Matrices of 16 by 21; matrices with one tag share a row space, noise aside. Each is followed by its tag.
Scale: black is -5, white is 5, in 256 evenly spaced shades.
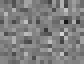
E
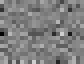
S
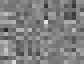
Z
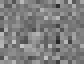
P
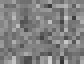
E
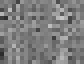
S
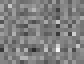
P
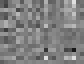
Z
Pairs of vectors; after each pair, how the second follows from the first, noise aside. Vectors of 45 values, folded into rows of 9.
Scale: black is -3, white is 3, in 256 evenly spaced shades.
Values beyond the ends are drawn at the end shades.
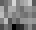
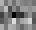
wrapped around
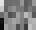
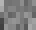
shrunk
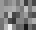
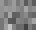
shrunk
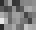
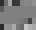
partly zeroed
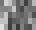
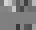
partly zeroed
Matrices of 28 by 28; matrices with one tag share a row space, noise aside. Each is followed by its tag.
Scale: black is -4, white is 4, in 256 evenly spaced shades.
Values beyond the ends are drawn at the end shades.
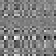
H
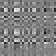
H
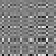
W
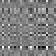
W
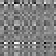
H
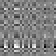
H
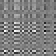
H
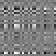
H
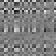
H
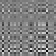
W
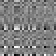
H
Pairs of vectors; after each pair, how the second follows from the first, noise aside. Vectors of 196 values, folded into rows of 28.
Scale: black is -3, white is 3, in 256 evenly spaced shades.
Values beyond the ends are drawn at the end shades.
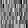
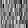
copied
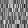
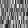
shuffled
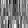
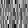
sign-scrambled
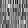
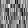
sign-scrambled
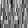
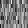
sign-scrambled
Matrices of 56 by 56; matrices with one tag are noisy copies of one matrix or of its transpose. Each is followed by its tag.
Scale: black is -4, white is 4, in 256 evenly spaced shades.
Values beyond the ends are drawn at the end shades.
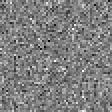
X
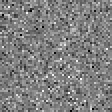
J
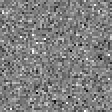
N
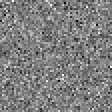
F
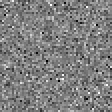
F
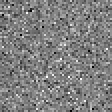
J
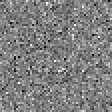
X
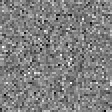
X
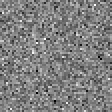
N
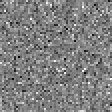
X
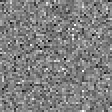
X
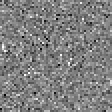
X
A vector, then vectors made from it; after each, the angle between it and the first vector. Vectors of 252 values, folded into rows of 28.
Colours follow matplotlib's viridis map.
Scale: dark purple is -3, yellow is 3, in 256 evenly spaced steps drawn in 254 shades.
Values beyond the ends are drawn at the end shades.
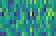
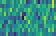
orthogonal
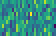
partly aligned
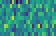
orthogonal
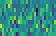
orthogonal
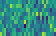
partly opposed
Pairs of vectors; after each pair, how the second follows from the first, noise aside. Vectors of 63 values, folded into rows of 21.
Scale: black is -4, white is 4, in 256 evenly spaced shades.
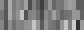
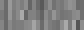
shrunk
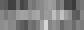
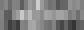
reversed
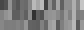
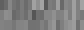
shrunk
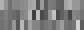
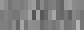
shrunk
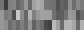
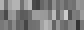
reversed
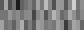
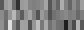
reversed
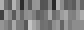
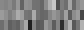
reversed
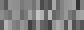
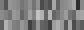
copied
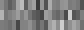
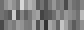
reversed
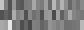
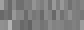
shrunk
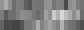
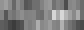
copied
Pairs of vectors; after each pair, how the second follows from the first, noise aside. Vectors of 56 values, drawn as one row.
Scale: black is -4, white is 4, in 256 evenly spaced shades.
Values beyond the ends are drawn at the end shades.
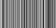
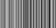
shuffled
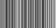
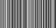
sign-scrambled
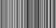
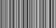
sign-scrambled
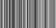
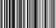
scaled up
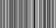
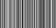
shuffled
